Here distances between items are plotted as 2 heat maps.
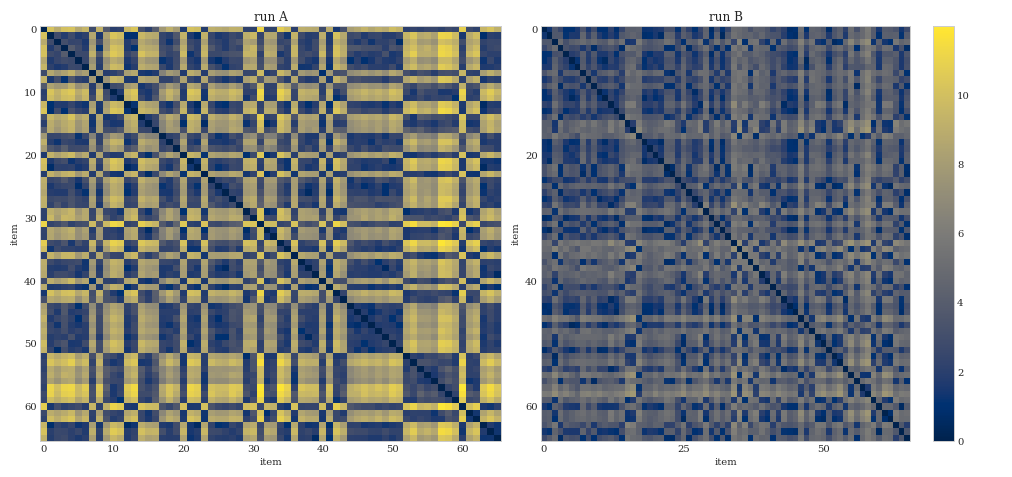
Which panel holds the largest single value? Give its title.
run A
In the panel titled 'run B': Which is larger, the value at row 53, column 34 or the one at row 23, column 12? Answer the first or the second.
the second
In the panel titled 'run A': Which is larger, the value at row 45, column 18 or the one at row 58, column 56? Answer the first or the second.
the second
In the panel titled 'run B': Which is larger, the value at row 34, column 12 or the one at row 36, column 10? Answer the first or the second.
the first
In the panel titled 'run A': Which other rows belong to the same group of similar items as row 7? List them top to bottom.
0, 9, 10, 11, 14, 15, 16, 20, 23, 29, 30, 32, 33, 36, 40, 42, 43, 52, 53, 54, 55, 56, 57, 58, 59, 61, 62
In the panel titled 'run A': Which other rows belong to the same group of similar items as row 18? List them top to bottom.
1, 2, 3, 4, 5, 6, 8, 12, 13, 17, 19, 21, 22, 24, 25, 26, 27, 28, 31, 34, 35, 37, 38, 39, 41, 44, 45, 46, 47, 48, 49, 50, 51, 60, 63, 64, 65
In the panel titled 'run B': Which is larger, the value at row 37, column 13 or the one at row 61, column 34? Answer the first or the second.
the first
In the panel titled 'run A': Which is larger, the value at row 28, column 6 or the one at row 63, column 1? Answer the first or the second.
the first
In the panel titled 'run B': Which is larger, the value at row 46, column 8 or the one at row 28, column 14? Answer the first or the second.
the first
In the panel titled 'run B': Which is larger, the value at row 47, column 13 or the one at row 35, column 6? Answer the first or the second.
the second
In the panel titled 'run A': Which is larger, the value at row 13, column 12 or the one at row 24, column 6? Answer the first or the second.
the second
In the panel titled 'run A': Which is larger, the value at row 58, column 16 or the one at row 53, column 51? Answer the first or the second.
the second
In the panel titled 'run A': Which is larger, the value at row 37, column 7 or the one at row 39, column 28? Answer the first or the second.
the first
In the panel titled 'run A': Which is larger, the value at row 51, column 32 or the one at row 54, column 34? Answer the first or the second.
the second
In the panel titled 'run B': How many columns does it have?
66
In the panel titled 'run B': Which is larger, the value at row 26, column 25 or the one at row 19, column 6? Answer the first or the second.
the first
